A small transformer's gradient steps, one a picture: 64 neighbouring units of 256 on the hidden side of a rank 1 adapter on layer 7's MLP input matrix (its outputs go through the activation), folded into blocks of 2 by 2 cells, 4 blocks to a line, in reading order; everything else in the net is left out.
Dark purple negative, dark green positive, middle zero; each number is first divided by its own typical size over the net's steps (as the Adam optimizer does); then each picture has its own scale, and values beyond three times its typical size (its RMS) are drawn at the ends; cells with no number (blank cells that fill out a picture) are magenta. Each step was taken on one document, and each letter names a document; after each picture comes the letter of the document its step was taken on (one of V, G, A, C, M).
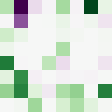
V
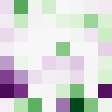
V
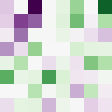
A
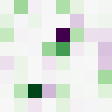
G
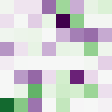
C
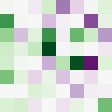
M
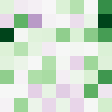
M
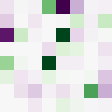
G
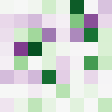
M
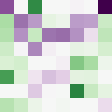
A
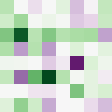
A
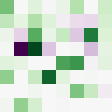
A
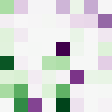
V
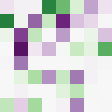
C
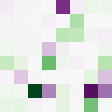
G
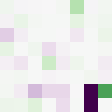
G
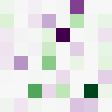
G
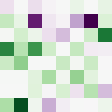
A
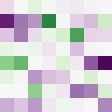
M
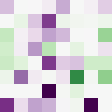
M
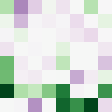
V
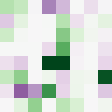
V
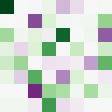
M
